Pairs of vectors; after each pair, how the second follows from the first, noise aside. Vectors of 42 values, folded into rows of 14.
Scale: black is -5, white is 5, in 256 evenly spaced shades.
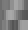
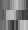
scaled up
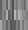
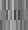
negated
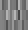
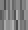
wrapped around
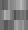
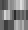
scaled up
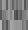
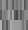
copied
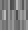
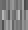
wrapped around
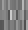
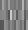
copied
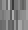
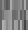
wrapped around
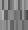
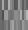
negated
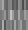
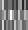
scaled up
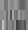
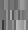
negated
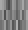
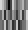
scaled up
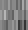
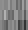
copied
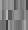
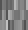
negated
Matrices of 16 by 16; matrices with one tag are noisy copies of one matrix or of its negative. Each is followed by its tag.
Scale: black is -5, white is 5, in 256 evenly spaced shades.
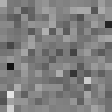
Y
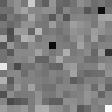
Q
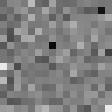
Q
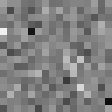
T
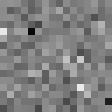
T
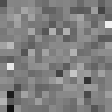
Y
